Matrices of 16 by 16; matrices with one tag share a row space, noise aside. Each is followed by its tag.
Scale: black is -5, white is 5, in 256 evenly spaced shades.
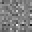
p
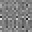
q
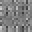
q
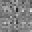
p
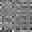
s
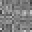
s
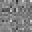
p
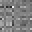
s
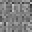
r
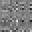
p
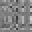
p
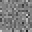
q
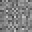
q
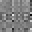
r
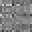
s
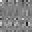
q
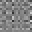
r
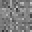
p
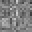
p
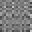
r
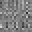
q
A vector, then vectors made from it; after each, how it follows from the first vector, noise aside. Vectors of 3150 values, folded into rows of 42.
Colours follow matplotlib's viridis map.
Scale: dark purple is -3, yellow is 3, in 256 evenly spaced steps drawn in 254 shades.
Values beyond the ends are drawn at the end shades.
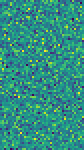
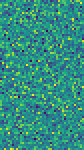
negated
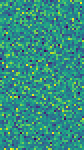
negated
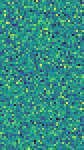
wrapped around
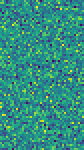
wrapped around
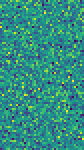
wrapped around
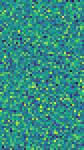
reversed
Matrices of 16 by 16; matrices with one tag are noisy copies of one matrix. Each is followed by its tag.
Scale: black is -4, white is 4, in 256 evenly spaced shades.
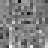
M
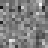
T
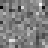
T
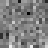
M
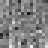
M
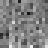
M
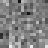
M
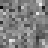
T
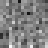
M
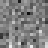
M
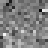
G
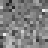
G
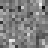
T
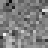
G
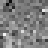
G
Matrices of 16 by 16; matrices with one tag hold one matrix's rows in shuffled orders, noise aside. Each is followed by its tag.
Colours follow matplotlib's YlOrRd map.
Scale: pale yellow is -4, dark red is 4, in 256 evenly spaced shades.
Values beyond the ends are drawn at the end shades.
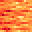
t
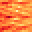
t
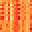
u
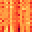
u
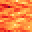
t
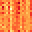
u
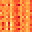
u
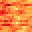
t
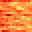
t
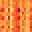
u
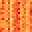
u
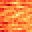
t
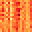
u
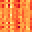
u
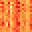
u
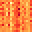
u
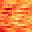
t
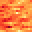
t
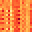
u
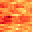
t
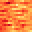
t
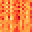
u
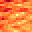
t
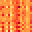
u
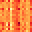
u
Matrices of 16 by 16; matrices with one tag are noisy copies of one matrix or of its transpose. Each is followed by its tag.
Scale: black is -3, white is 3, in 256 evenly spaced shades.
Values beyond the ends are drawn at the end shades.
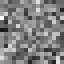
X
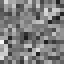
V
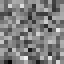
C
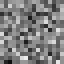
C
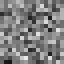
C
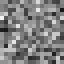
X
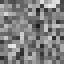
V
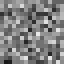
C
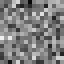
X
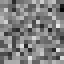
C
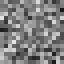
X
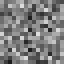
C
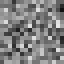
C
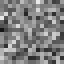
X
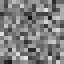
C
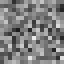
C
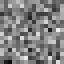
C
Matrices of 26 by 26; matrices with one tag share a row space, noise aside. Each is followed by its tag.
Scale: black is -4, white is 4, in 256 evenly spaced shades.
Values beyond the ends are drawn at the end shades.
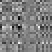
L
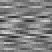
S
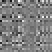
L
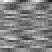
S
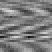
S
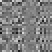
L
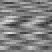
S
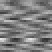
S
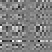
L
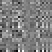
L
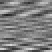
S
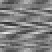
S
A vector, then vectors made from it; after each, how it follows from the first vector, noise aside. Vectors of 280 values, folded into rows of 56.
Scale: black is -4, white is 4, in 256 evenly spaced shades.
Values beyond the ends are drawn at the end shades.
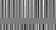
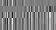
wrapped around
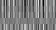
negated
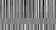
negated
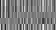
wrapped around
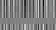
negated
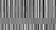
negated
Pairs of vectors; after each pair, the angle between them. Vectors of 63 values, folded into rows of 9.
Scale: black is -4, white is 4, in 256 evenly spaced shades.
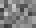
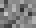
nearly parallel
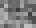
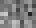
partly aligned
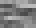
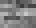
nearly opposite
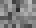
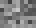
partly opposed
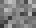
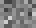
nearly opposite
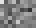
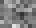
partly opposed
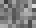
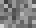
nearly parallel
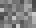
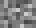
orthogonal
